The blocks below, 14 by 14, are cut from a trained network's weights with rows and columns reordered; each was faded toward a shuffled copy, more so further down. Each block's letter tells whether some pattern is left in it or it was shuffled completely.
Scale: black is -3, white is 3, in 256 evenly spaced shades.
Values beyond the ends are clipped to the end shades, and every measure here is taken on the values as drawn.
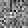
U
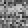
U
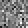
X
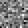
X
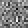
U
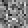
U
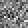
X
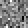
X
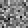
X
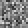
X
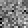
U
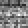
U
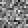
X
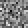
X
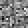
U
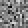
X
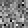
U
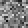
X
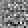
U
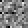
U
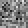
X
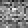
U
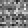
U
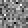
X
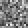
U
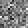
X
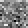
X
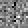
U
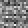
U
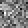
X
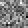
X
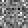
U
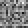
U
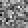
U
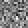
U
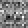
U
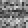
U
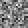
X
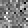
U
